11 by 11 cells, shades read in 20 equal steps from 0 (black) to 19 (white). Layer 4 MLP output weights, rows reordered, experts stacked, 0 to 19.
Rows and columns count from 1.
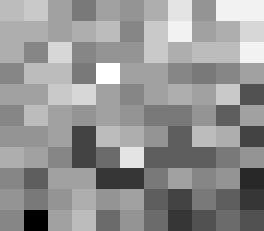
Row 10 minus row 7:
0 -2 -1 8 -3 -1 -4 -2 -5 -6 -1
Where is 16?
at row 2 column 11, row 3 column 3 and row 5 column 4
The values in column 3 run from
10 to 16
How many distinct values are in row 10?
7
